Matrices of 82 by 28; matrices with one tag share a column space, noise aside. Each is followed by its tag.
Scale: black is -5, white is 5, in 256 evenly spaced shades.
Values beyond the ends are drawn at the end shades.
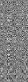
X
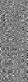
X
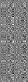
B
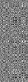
B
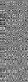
X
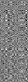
X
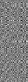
B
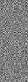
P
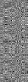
B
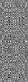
B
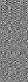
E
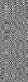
E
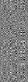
P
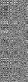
E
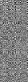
E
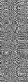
E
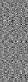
B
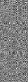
E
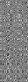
X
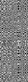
P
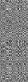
P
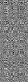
E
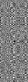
B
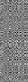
P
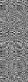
P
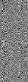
P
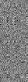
B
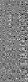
X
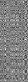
X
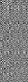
E
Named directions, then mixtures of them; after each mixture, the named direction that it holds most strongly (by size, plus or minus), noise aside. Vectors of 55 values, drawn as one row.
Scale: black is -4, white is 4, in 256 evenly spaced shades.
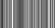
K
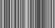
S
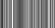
K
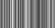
S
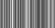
S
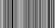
K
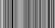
K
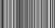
K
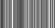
K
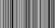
K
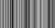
S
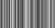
S
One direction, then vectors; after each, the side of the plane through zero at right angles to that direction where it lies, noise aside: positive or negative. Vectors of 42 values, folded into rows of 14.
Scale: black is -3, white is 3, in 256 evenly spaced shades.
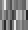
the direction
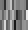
negative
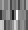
positive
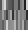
positive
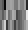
negative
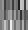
negative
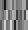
negative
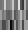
positive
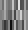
positive
